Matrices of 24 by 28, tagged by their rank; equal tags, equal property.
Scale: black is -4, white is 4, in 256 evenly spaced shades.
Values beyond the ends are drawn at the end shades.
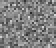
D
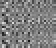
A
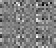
A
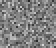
D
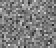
D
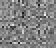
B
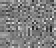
B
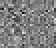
B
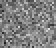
D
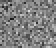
D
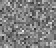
D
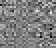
B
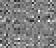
B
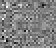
B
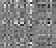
A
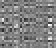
A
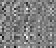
A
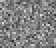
D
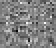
B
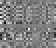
A
